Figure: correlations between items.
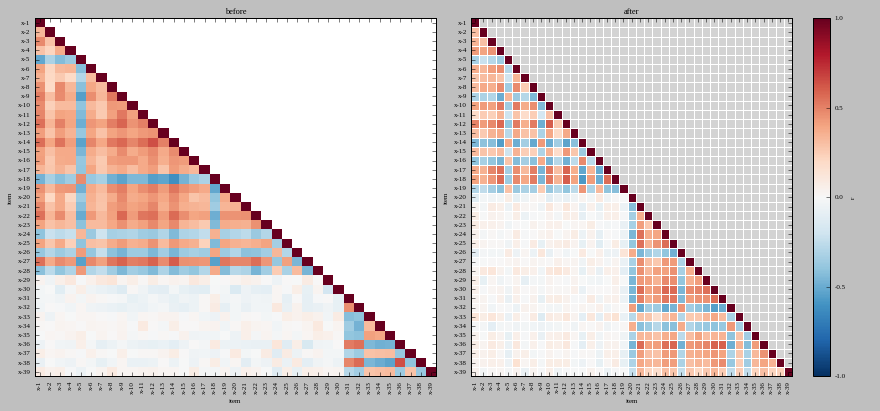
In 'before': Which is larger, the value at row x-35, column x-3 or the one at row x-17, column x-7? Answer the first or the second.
the second
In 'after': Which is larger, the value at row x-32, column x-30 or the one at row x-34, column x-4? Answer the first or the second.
the second
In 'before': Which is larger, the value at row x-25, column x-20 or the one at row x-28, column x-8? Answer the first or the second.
the first
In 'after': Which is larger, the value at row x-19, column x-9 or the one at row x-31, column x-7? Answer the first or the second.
the first
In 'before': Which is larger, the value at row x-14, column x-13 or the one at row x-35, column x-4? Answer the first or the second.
the first
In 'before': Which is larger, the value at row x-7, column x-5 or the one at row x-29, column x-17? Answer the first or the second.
the second
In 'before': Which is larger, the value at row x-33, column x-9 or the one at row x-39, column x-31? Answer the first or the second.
the first
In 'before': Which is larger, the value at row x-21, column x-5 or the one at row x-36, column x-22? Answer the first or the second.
the second
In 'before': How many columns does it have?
39
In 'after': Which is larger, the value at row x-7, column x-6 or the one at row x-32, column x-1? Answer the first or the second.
the first
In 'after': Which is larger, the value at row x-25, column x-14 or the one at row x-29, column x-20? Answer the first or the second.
the first
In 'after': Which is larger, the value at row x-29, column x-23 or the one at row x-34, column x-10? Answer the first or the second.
the first
